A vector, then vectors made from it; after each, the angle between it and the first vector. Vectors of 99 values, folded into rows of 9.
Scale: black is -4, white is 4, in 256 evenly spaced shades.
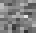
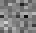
partly opposed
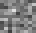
partly opposed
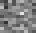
orthogonal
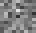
orthogonal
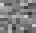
nearly parallel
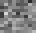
partly opposed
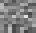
nearly parallel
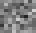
partly opposed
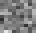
orthogonal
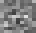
partly aligned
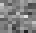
nearly parallel
